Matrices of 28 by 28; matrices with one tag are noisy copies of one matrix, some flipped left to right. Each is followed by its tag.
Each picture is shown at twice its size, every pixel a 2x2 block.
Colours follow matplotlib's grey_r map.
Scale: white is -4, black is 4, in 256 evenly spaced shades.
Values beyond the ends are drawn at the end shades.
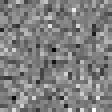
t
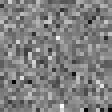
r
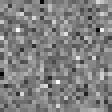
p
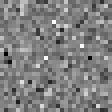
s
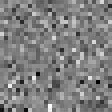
r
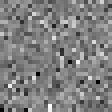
r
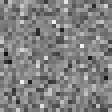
s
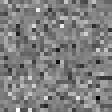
t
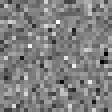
s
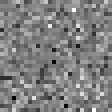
t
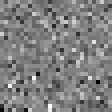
r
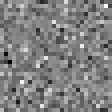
s
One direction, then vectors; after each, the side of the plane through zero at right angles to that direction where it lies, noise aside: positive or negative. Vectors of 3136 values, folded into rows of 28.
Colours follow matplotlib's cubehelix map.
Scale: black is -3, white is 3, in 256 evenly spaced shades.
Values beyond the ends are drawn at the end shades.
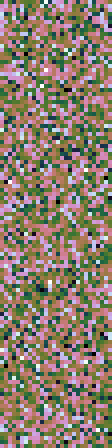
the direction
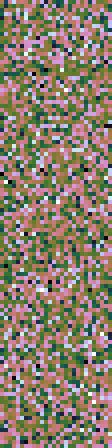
negative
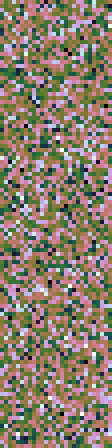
negative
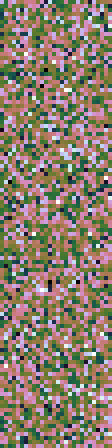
negative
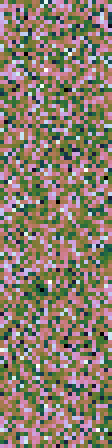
positive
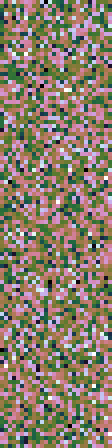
negative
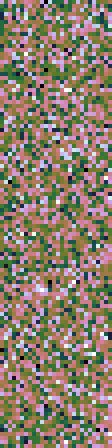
negative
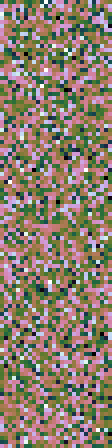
positive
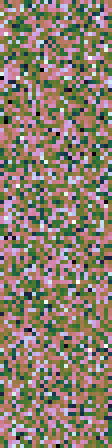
positive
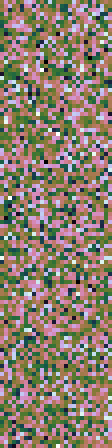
negative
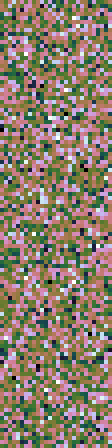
negative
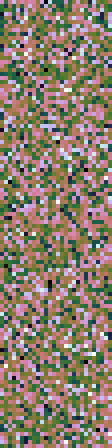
negative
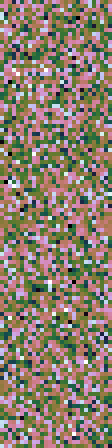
positive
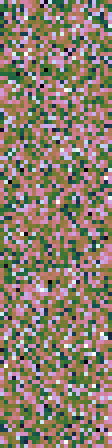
negative
